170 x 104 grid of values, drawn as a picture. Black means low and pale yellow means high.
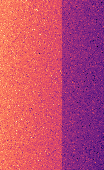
Seam: vertical, 60% of the way across, the left part higher. Slope: up to the left. Stripes: none.
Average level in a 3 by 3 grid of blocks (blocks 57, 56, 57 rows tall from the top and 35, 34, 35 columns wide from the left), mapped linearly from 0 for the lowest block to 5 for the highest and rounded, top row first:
530 | 530 | 530
